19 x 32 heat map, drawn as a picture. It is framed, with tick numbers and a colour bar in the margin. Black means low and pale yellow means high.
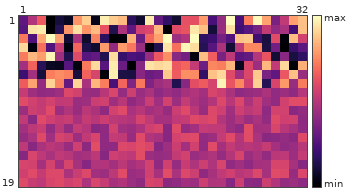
Average level on the scale: 50%. Slope: none. Stripes: none. Grain: fine. Seam: horizontal, 40% of the way down, the bottom part calmer. Odd rows or columns: none. Mirror symmetry: none.
